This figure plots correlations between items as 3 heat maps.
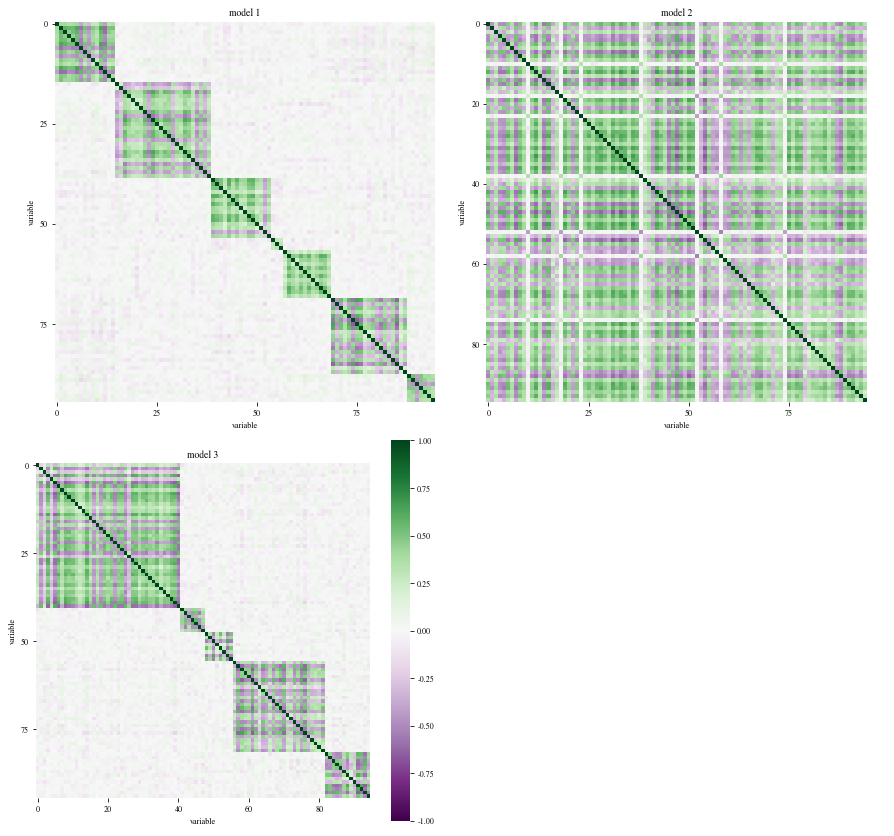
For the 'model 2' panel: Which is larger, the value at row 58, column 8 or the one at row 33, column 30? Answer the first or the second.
the second
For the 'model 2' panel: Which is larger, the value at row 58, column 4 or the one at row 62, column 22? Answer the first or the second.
the second
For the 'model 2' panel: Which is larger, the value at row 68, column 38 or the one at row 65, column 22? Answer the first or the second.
the first
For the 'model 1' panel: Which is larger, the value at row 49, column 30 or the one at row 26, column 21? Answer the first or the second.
the second
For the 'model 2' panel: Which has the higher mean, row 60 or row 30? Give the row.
30
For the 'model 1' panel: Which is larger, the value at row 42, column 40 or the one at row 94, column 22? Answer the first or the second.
the first
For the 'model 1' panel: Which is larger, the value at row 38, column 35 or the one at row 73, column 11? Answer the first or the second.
the second
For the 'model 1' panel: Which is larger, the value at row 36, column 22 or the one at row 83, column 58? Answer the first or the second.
the first
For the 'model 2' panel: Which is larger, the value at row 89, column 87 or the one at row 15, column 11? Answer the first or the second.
the second
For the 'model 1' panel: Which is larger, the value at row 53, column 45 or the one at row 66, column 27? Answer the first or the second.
the first
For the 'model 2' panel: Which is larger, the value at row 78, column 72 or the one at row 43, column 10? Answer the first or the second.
the first
